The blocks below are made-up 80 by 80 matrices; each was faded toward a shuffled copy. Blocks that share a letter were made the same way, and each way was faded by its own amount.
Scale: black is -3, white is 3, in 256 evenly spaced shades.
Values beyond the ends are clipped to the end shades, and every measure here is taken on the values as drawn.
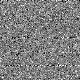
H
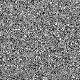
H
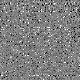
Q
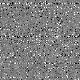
Q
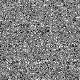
H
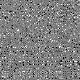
Q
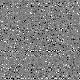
Q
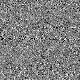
H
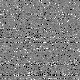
Q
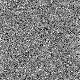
H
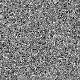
H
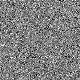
H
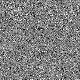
H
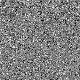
H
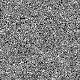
H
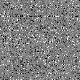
Q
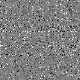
Q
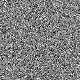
H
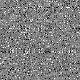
Q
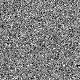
H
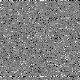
Q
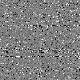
Q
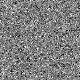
H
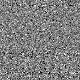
H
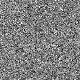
H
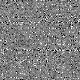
Q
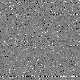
Q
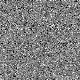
H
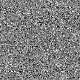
H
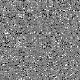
Q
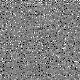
Q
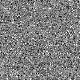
H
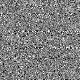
H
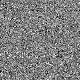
H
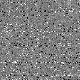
Q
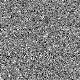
H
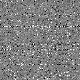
Q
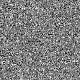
H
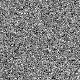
H
